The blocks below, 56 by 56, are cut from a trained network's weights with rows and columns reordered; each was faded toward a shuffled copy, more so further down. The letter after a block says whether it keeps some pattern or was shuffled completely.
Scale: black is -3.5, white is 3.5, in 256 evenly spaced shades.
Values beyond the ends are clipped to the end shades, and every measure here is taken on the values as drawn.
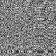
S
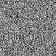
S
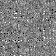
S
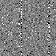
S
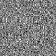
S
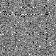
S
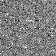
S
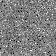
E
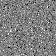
E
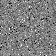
E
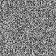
S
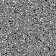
E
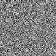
S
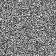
E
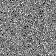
E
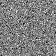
E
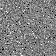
E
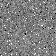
E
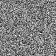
E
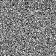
E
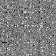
S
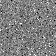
E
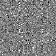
S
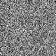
S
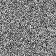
E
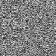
S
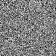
E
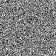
E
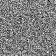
E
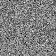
E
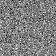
E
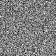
S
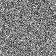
E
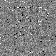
S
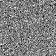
E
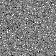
E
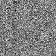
S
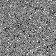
E
